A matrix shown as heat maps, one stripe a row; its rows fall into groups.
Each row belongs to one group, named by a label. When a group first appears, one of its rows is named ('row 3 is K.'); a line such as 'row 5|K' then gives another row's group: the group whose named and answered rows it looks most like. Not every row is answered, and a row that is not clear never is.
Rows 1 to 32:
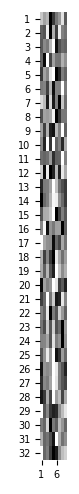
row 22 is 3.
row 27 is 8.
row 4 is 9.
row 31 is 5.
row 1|3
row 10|9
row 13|8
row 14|8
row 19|5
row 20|8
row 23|9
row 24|9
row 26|8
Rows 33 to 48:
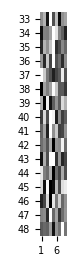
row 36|9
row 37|3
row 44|3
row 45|5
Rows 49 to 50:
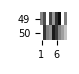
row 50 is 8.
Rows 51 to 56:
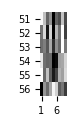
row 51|3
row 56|8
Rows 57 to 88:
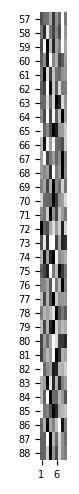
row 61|9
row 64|9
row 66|9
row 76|9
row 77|5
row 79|5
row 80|8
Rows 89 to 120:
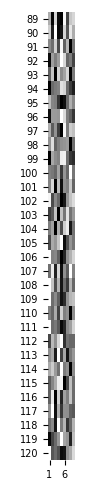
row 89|5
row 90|5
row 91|9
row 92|8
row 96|8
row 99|8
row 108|3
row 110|9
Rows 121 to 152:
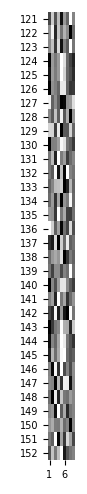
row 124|8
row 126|8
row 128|9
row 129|3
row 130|8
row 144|8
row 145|8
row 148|9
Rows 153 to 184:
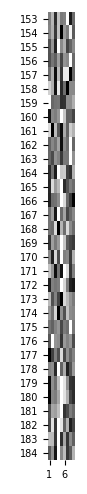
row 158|3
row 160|8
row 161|5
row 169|8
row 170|9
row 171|5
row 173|5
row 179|8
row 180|8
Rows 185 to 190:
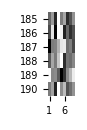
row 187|8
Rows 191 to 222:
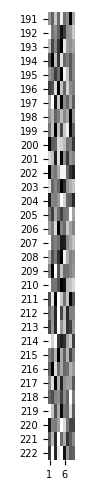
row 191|9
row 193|5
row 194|9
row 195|5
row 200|8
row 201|3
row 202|8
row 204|8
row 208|5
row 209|9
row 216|9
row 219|3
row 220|8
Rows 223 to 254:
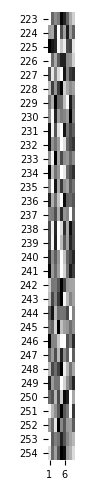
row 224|3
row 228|5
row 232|8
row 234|8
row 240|8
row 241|8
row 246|8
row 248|5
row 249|8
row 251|3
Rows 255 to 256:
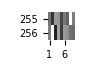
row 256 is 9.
